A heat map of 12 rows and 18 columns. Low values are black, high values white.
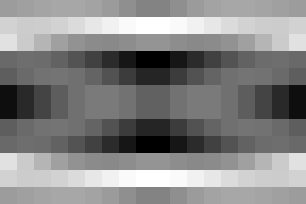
Mirror symmetry: left to right and top to bottom. Average level on the scale: 50%. Grain: streaks across. Slope: none.
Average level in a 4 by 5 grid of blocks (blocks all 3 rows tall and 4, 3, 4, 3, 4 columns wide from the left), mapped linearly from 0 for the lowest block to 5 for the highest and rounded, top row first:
55555 | 11011 | 11011 | 55555
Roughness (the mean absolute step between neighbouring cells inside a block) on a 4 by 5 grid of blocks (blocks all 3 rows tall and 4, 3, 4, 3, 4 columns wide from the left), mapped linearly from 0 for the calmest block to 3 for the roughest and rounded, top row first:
0 2 3 2 0 / 0 0 1 0 0 / 0 0 1 0 0 / 0 2 3 2 0
